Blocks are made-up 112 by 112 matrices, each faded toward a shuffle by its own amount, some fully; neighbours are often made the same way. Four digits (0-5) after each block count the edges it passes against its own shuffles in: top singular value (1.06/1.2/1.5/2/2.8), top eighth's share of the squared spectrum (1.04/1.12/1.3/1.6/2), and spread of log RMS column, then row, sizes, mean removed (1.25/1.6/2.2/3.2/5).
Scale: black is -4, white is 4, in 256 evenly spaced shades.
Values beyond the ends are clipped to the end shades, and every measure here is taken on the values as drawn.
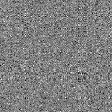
4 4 2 2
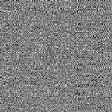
4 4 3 3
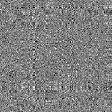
4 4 3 3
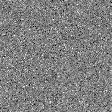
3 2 0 0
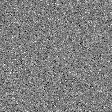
3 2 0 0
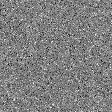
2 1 0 0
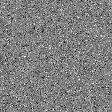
2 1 0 0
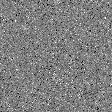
0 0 0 0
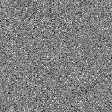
3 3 1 1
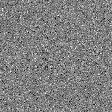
3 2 0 0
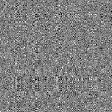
4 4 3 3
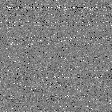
2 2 0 3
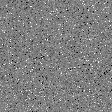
0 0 0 0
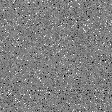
1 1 0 1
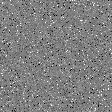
0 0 0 0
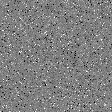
0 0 0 0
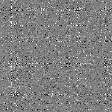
2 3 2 3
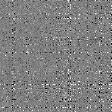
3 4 3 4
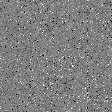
2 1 1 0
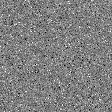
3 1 0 0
